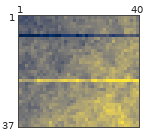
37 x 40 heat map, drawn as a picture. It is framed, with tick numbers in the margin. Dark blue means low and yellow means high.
Streaks run across, left to right. The bottom right is the ninth with the highest average. The halves do not mirror each other. There is an overall slope up to the bottom right. Rows 7 and 22 stand out from the rest. The top left is the ninth with the lowest average.
